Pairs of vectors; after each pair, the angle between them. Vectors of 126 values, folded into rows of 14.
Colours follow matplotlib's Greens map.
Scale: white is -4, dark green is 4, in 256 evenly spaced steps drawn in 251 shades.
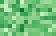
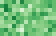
nearly opposite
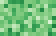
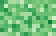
nearly opposite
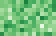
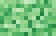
partly opposed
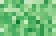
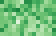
nearly opposite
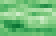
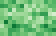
partly aligned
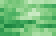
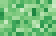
orthogonal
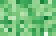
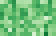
nearly opposite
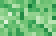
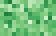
partly opposed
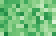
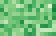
orthogonal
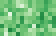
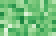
partly aligned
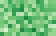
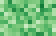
partly aligned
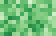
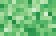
orthogonal
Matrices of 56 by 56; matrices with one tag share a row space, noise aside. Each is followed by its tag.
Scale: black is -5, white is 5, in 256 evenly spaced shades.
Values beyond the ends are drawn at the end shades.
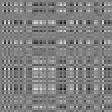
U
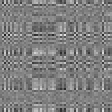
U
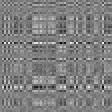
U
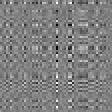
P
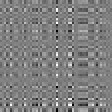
P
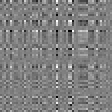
P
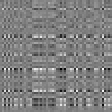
U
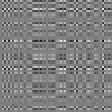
U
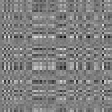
U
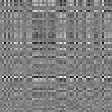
U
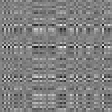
U
